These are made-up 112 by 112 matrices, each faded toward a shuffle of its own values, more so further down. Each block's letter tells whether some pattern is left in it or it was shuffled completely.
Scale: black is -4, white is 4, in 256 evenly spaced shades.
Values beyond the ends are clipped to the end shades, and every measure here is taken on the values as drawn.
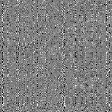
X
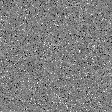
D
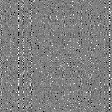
X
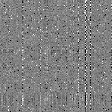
X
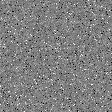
D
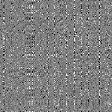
X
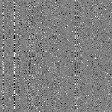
X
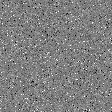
D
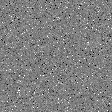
D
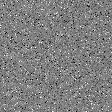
D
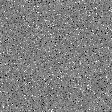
D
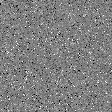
D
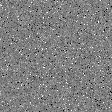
D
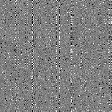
X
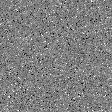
D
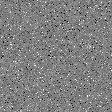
D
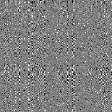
X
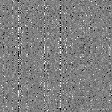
X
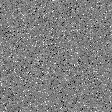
D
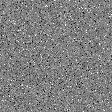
D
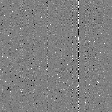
X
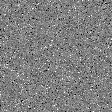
D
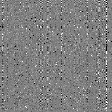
X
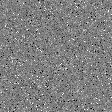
D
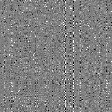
X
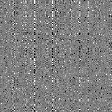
X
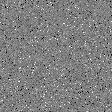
D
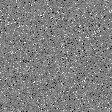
D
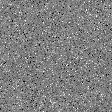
D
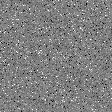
D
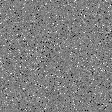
D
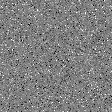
D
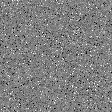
D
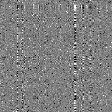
X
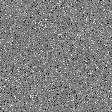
D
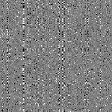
X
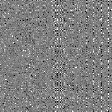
X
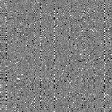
X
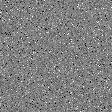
D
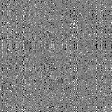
X
